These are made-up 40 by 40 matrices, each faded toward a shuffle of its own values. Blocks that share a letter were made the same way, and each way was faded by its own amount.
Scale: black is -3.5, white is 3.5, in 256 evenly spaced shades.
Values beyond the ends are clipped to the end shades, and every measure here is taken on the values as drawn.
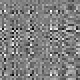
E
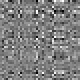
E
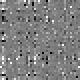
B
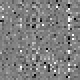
B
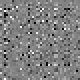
B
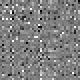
B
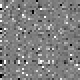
B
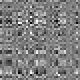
E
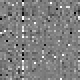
B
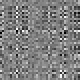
E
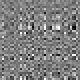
E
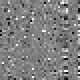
B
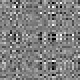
E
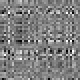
E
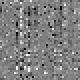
B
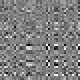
E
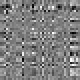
E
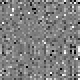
B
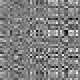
E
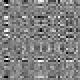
E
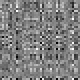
E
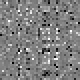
B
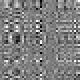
E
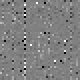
B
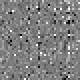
B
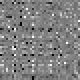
B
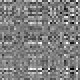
E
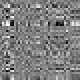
E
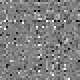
B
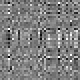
E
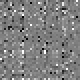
B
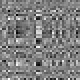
E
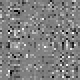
B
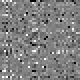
B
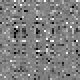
B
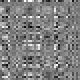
E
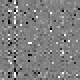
B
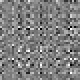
E
